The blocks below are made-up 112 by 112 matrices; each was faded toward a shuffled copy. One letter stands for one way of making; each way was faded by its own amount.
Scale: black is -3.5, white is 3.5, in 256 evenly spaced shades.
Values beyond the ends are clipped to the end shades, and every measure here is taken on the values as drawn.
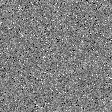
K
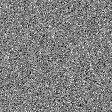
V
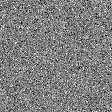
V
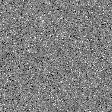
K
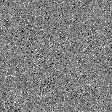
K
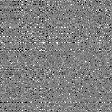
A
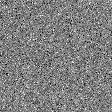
V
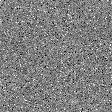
K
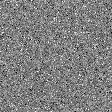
V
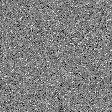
K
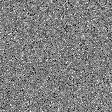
V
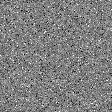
K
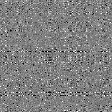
A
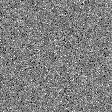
V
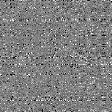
A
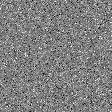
K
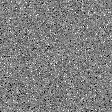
K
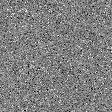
K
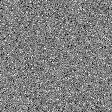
V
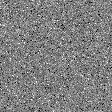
K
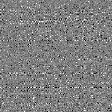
A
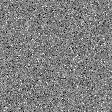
V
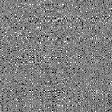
A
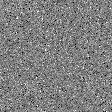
K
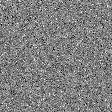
V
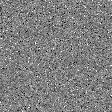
K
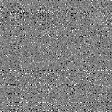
A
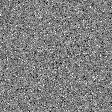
V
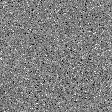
K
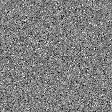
V
